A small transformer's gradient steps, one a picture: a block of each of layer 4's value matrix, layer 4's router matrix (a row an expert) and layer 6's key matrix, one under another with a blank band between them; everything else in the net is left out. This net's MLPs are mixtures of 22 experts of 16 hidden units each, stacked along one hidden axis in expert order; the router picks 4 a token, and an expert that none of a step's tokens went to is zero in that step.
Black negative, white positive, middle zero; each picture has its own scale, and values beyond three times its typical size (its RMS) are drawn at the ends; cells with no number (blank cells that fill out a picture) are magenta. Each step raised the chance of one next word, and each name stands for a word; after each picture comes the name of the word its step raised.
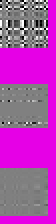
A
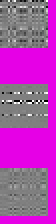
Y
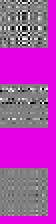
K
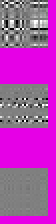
A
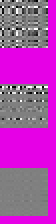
Y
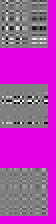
K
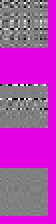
A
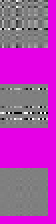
A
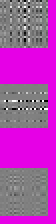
Y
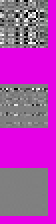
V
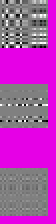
V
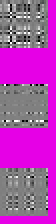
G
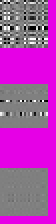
K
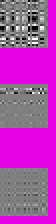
K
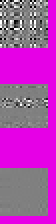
A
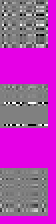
V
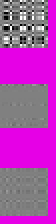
K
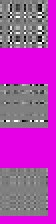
G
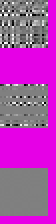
V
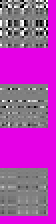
A
